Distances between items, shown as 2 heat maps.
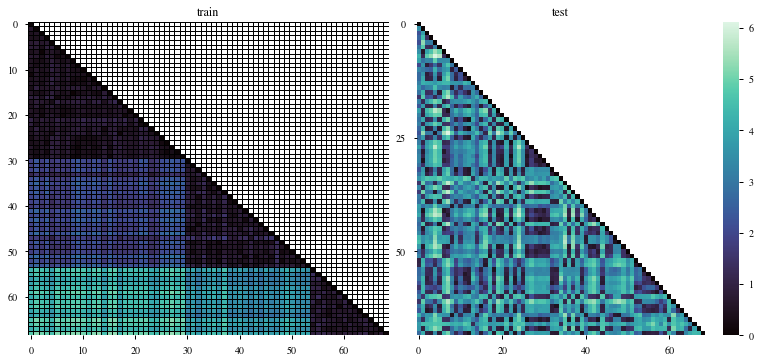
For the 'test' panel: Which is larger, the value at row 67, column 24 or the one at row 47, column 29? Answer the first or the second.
the first
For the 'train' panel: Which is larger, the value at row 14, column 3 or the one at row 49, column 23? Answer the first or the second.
the second
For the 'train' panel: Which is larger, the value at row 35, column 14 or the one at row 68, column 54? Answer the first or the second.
the first
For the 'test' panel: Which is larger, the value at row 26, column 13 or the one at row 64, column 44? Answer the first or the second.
the second
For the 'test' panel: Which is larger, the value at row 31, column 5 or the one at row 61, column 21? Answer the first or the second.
the first
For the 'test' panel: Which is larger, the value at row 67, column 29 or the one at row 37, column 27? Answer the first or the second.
the second
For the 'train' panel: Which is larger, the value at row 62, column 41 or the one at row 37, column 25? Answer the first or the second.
the first
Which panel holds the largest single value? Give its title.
test
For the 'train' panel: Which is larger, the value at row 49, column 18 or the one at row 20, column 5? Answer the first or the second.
the first
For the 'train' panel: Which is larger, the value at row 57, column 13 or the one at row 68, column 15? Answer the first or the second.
the second
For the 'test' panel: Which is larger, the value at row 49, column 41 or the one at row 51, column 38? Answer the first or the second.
the second
